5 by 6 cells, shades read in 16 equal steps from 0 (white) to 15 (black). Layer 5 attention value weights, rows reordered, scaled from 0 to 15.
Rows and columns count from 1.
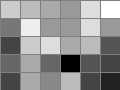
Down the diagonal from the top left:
3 1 2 15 11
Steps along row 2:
down up same down up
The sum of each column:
42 18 29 36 29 40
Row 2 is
8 1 6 6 2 6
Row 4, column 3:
9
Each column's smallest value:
3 1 2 4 2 0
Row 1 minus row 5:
-8 -1 -2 2 -9 -13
